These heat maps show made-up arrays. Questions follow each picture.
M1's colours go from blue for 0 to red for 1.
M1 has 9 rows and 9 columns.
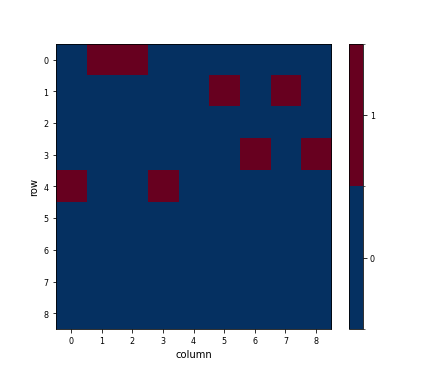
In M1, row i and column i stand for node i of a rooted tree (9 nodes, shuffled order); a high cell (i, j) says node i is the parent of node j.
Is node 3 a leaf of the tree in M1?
no
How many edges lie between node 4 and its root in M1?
0
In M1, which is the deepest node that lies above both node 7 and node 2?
0
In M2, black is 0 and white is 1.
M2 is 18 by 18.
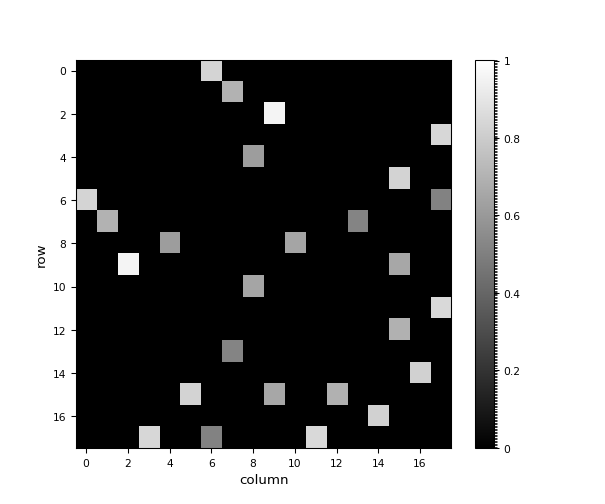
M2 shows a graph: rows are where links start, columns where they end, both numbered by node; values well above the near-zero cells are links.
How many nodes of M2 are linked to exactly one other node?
12
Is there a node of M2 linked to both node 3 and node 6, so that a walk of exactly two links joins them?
yes
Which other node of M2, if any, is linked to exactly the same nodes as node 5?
node 12
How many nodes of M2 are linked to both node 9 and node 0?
0
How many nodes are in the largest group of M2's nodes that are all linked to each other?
2
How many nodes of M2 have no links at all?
0
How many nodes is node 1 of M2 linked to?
1
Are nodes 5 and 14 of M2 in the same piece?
no
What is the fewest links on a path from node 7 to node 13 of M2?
1
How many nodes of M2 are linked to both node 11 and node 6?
1
